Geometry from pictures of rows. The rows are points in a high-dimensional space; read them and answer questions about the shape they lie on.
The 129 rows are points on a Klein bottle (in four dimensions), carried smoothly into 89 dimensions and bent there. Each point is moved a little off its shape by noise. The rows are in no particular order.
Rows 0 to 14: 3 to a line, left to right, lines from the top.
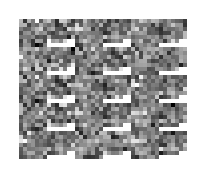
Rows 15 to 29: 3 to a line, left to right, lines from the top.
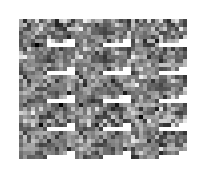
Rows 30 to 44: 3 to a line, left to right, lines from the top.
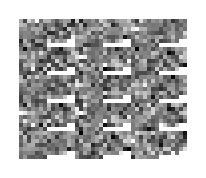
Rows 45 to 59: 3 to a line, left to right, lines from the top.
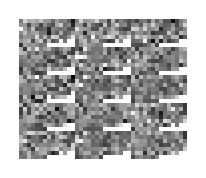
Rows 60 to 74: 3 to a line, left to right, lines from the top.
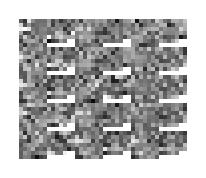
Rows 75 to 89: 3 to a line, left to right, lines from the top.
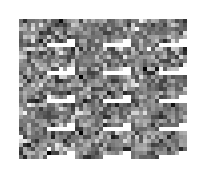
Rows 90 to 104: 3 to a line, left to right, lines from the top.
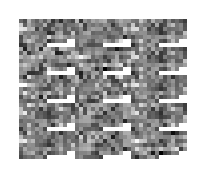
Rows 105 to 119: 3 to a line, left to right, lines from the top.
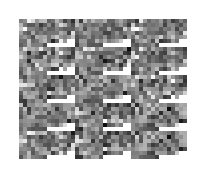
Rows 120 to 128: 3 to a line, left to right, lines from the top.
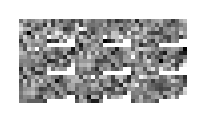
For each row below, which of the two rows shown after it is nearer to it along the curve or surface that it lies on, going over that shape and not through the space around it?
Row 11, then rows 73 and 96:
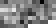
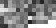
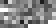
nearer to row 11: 73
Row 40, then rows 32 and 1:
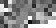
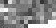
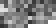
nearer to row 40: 32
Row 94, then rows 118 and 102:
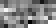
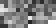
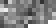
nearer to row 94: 118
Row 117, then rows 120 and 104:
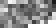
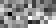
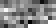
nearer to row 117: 120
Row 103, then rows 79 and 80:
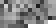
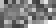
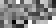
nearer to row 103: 79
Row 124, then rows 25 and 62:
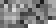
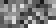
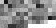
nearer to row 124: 25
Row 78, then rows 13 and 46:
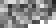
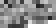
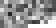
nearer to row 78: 46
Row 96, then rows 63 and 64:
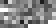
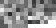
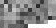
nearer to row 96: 64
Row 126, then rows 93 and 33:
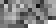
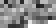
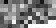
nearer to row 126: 33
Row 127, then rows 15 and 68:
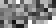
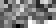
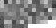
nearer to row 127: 15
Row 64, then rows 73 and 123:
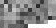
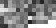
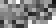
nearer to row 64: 73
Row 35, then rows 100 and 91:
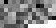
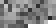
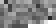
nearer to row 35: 100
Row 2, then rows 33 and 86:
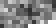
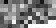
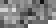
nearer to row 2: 86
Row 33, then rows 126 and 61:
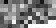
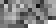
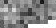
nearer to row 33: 126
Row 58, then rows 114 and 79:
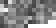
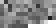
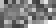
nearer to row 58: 114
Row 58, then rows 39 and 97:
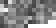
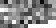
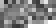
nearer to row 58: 39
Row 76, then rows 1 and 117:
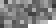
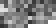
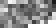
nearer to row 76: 117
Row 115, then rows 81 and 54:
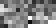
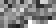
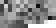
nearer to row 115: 54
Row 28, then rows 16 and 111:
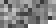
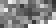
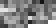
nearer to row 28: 111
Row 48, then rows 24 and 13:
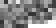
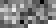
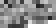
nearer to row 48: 13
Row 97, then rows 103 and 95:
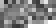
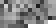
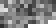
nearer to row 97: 103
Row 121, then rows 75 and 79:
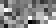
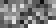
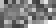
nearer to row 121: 75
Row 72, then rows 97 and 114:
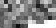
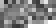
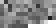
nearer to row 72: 114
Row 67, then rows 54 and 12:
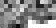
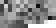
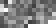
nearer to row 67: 54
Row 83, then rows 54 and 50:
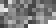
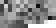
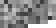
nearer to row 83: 50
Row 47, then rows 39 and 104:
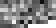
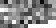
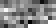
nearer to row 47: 104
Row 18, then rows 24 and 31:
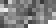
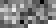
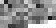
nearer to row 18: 24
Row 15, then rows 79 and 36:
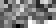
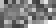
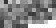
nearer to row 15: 36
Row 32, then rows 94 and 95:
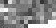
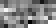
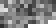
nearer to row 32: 95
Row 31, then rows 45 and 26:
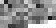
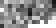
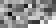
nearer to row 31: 45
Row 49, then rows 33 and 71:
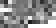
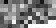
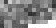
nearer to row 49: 33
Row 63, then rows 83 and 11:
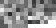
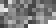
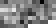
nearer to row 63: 83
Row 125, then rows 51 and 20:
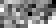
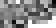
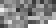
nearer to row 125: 51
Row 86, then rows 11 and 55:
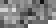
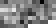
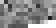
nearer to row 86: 11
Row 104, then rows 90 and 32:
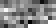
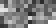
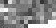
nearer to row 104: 90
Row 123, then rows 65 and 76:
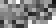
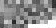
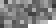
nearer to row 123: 76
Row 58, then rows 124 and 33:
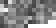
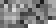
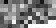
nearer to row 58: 124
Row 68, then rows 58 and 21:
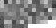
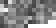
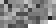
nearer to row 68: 21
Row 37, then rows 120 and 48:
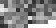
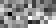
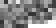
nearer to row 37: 120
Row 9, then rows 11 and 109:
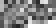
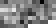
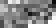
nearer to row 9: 109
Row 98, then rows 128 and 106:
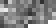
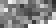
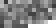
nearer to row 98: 128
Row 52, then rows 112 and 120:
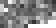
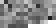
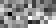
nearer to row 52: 120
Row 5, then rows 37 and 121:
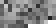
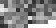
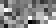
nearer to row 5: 37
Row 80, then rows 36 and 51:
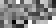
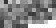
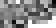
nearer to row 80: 51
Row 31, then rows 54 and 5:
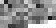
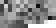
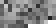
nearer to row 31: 5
